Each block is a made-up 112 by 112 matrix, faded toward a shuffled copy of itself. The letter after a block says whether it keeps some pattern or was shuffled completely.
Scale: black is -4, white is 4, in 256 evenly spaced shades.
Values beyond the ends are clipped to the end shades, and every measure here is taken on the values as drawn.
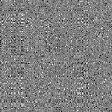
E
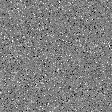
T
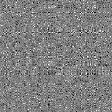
E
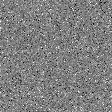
T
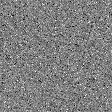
T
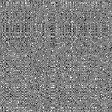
E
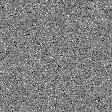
T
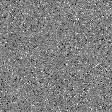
T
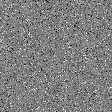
T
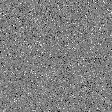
T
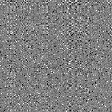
E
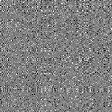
E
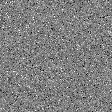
T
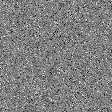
T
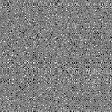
E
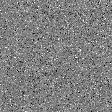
T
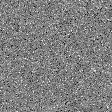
T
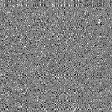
E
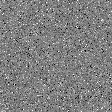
T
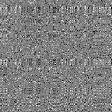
E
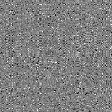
E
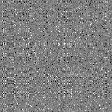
E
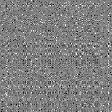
E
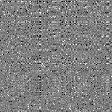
E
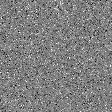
T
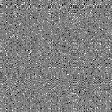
E
